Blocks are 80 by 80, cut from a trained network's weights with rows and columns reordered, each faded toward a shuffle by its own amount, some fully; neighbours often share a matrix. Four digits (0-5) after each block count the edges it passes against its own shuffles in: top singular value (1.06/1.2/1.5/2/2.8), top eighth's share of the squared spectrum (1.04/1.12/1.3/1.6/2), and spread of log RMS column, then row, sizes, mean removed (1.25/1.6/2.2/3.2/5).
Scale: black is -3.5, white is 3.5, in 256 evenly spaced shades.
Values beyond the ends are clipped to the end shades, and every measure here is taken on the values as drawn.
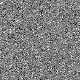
3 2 0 1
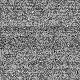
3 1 0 0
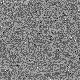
0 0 0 0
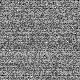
3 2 0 0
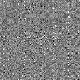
3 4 2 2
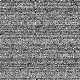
4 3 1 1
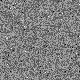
0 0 0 0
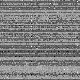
5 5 1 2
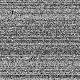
4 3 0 1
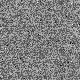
1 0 0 0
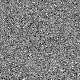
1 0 0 0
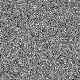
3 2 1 0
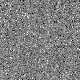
0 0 0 0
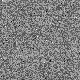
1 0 0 0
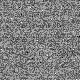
2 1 0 0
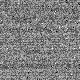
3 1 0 0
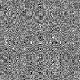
4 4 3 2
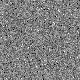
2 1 0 0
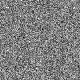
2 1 0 0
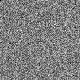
3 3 0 0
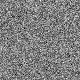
1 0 0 0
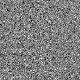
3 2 1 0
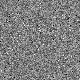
1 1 0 1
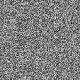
3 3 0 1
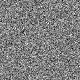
2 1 0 0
